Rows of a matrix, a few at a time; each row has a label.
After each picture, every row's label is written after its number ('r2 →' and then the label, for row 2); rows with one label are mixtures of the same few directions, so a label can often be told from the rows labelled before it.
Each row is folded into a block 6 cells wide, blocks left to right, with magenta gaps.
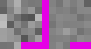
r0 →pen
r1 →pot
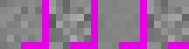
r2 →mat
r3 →pen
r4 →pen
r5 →pen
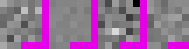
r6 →mat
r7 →mat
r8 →pot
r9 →pen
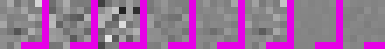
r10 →pot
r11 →pen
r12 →mat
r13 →pen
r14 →pot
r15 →pot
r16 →pot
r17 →mat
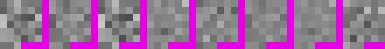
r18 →pen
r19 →pen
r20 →pen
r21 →pot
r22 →mat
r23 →pen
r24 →pot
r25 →mat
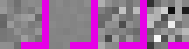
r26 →pen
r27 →pot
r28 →mat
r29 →mat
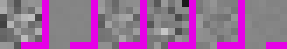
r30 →pen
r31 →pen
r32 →pen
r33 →pot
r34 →pen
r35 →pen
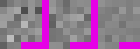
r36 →mat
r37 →pen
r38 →mat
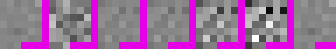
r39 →pot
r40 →pen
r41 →mat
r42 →mat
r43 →mat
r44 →mat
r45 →pot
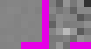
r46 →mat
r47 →pot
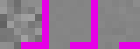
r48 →pen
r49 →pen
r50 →pot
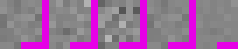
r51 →pen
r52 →pot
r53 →mat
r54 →pen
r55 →pot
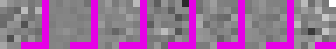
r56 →mat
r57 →pot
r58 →pot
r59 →pot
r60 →pen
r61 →pen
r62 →pot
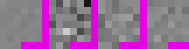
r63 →mat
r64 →pot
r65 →pen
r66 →mat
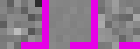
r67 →pot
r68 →mat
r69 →pen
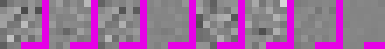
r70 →mat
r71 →pot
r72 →mat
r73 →pot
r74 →pen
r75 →pot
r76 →mat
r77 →pot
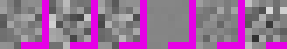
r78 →pen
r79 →pen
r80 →pen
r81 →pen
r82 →mat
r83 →mat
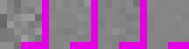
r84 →pen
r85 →pot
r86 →pot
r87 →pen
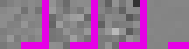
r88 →mat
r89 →pen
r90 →pot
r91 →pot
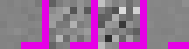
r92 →pot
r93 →mat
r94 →mat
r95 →pot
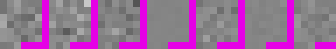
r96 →pen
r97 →pot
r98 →pot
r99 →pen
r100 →mat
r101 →pot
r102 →pen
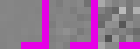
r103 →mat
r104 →pot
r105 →mat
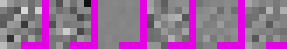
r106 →mat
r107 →pot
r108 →mat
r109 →pen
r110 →mat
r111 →mat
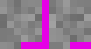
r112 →pen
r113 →pen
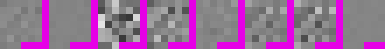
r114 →mat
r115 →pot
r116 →pen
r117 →mat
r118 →pot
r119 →mat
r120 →mat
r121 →pen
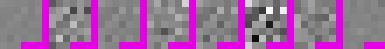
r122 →mat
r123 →mat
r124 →mat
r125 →pot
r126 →mat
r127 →mat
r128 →pen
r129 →pot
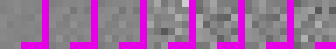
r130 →pen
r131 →mat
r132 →mat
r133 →pot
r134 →pen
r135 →pen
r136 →mat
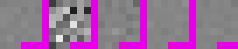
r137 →mat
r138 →mat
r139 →pot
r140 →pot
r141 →pot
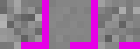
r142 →pen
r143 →mat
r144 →mat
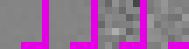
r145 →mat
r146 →pot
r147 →pot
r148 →pen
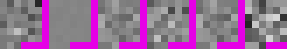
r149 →pot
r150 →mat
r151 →pen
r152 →mat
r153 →pen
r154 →pen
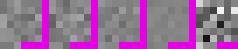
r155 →pen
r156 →pen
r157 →mat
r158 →mat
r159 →mat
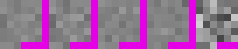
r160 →pen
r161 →pen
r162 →mat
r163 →pot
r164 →pen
